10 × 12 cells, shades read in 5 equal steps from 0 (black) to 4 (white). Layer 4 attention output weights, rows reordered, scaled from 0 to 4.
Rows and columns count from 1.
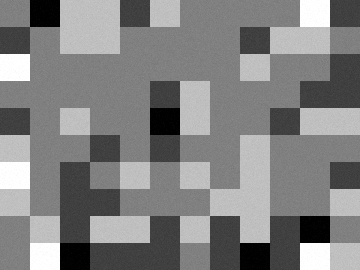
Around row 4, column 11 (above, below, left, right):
2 3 2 1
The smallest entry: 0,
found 5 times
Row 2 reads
1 2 3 3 2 2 2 2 1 3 3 2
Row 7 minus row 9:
2 -1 0 -1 0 1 0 1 0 1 2 -1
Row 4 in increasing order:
1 1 1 2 2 2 2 2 2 2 2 3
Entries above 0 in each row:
11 12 12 12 11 12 12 12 11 10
